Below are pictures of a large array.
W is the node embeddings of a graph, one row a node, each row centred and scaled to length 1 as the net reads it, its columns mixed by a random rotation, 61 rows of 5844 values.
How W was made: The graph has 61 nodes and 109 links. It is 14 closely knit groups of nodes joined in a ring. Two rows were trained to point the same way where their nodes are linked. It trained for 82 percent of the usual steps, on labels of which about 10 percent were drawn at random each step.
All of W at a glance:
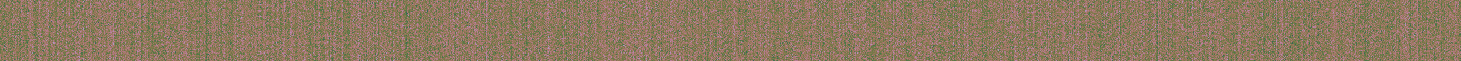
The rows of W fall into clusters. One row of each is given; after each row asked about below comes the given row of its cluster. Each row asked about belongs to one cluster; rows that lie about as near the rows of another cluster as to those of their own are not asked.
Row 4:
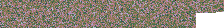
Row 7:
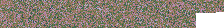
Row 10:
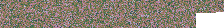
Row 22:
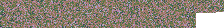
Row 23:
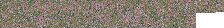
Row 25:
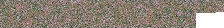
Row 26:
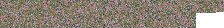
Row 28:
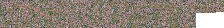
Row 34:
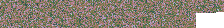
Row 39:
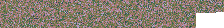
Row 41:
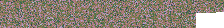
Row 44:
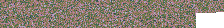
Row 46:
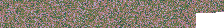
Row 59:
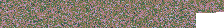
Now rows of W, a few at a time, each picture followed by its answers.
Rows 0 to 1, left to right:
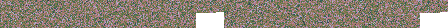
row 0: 26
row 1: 34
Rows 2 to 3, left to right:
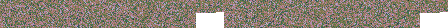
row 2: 34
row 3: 7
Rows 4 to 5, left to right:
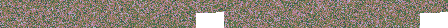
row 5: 46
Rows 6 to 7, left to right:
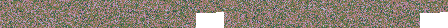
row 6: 46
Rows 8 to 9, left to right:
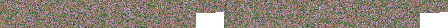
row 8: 34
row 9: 22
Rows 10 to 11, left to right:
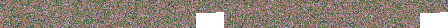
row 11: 10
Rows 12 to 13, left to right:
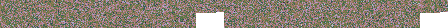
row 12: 39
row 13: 26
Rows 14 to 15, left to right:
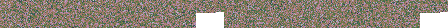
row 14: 7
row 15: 26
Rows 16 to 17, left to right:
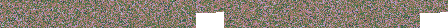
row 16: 4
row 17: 44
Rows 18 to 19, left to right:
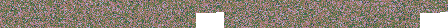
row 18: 39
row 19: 41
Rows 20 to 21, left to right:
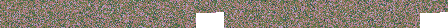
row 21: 59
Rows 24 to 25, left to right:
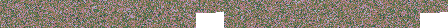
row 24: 34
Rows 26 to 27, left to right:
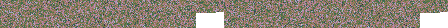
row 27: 26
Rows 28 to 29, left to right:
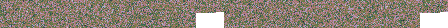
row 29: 34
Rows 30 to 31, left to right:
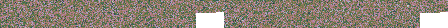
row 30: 44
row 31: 4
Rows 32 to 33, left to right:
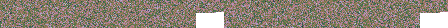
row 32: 39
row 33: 59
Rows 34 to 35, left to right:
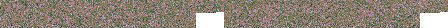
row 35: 23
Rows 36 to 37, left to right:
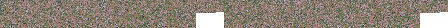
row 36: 28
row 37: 25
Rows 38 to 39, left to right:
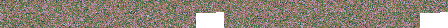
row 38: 10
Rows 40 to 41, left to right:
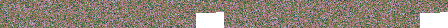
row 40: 44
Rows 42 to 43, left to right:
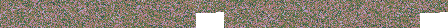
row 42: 23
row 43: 23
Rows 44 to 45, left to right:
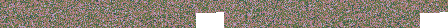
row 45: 7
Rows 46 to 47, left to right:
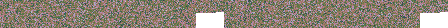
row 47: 25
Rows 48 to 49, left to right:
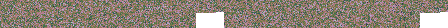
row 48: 39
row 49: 41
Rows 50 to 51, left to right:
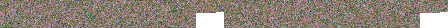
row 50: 46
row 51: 4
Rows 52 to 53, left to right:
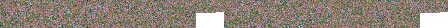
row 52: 22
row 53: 22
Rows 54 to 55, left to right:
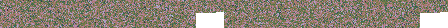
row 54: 59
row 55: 26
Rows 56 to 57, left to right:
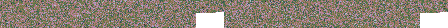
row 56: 46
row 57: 59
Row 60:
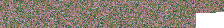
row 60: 46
